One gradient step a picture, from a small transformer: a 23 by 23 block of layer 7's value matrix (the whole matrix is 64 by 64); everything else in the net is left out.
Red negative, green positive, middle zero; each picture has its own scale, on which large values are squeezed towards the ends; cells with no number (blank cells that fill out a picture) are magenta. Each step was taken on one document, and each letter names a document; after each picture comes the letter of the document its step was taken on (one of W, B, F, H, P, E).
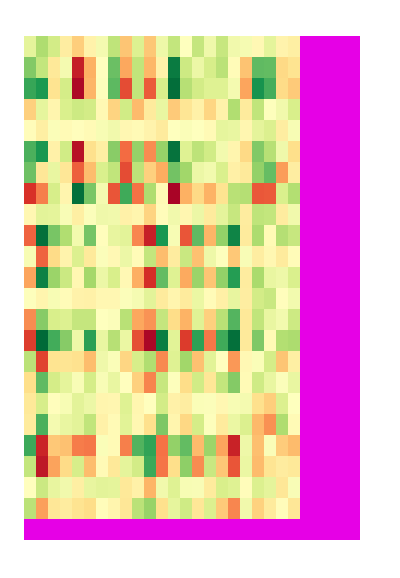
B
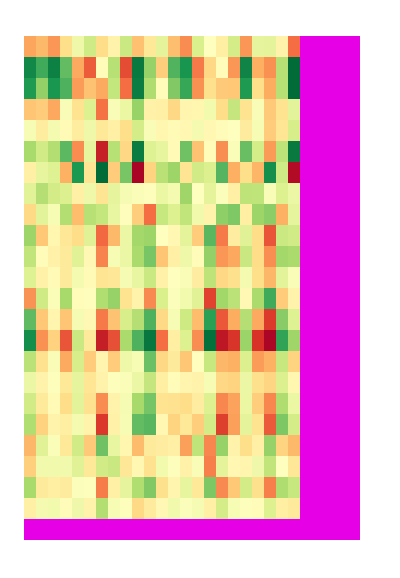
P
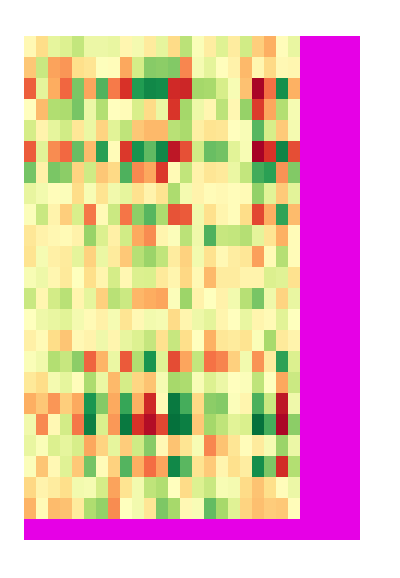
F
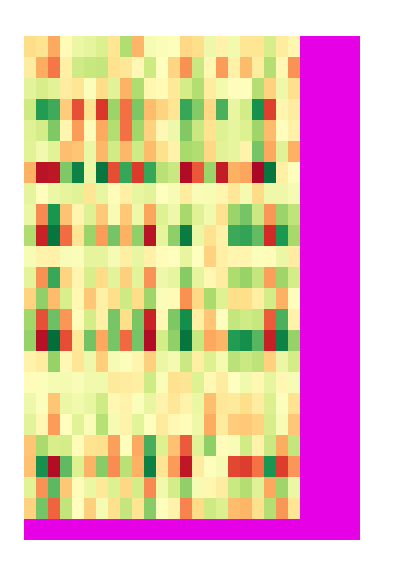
P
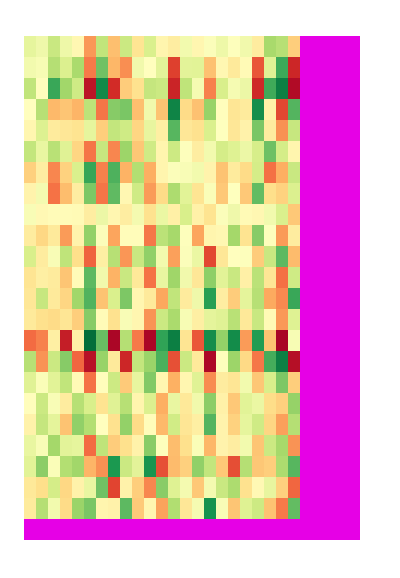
F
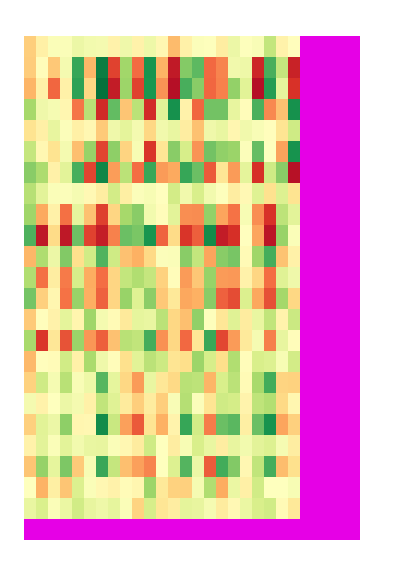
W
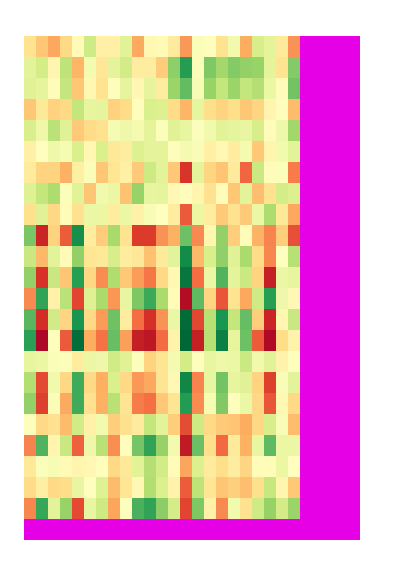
P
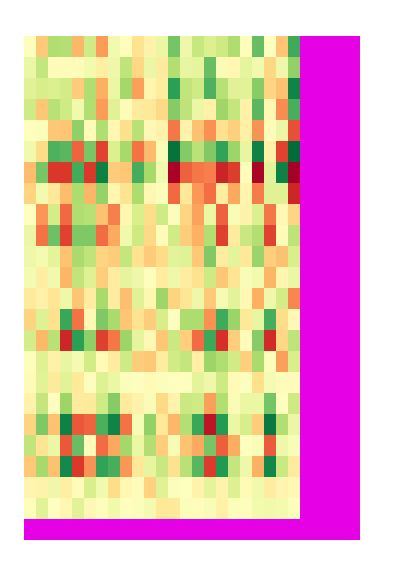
W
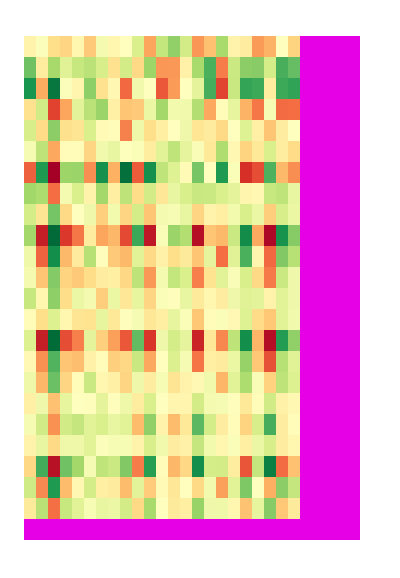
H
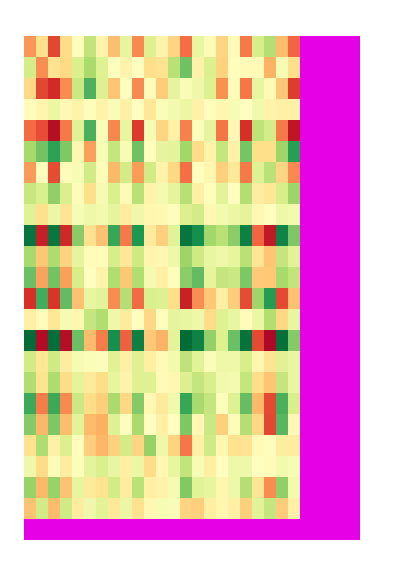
H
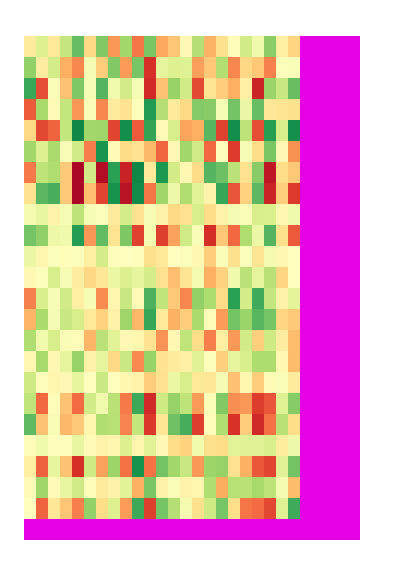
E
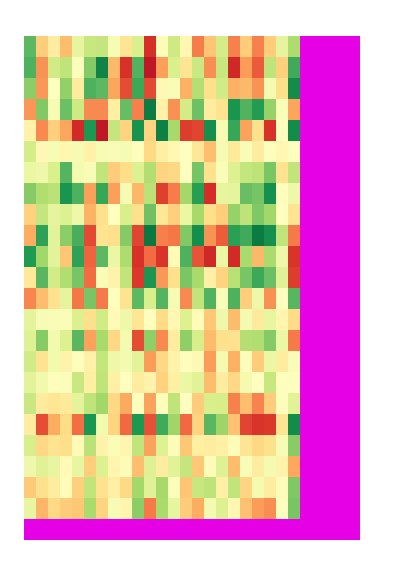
E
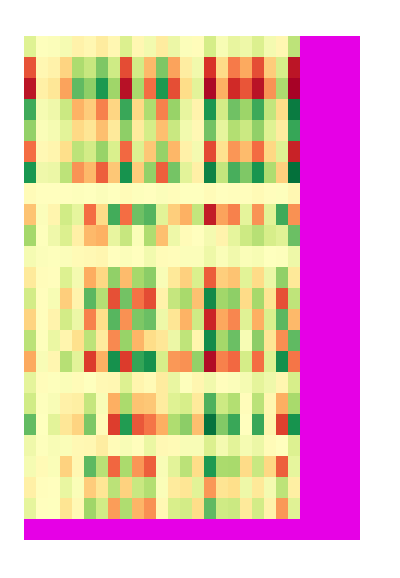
F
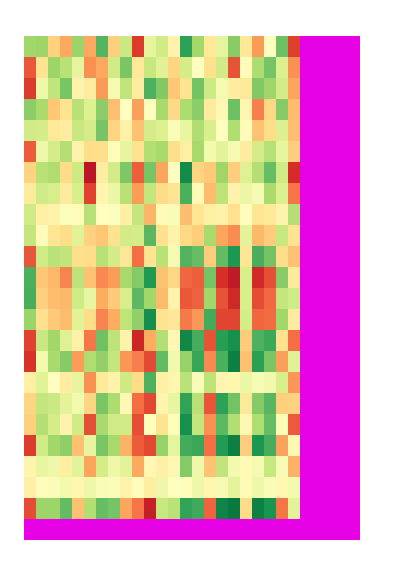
W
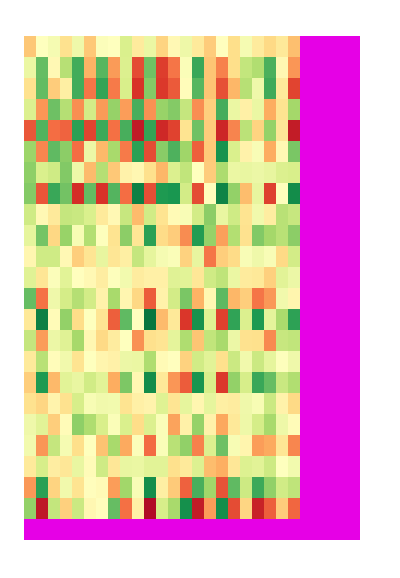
E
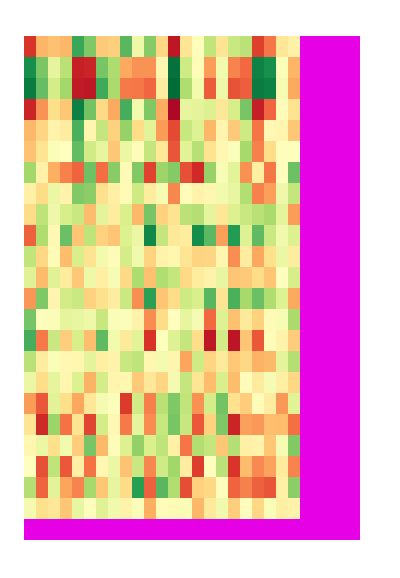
E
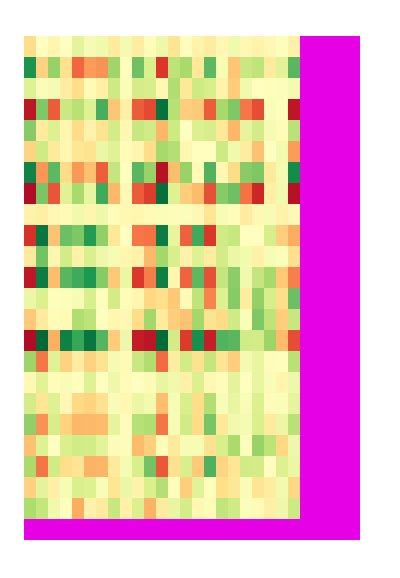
B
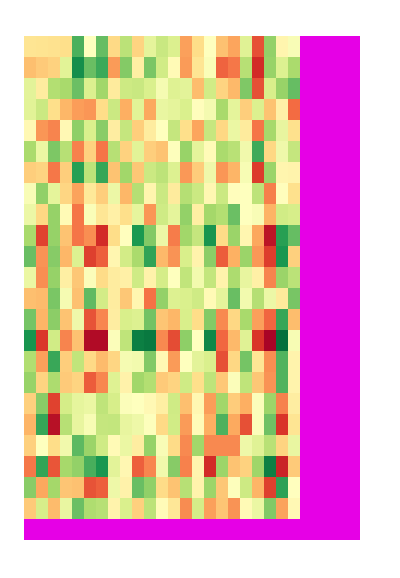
P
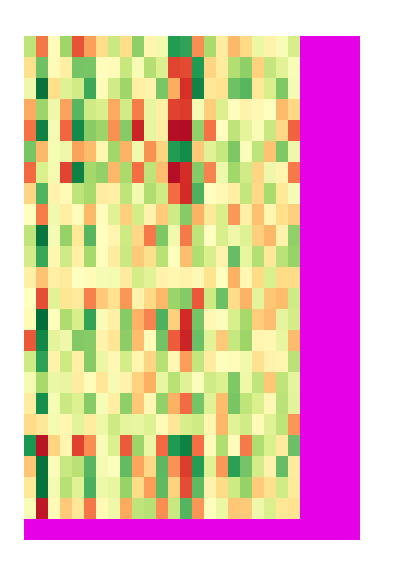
B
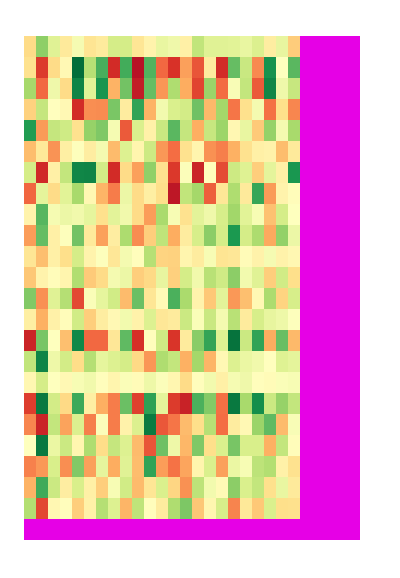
B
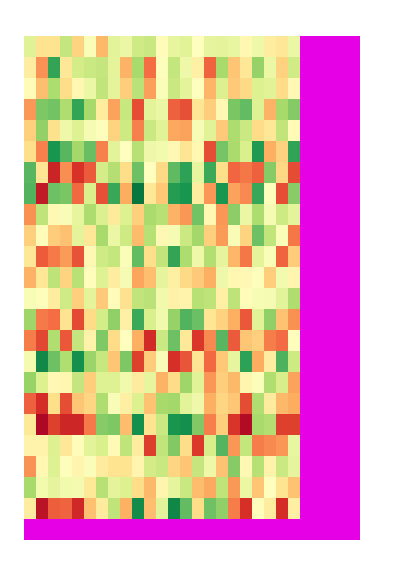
E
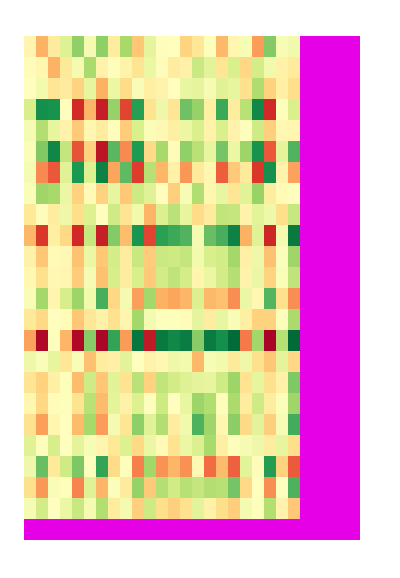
P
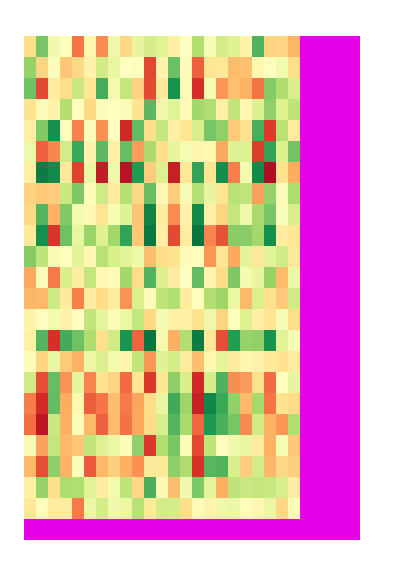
E
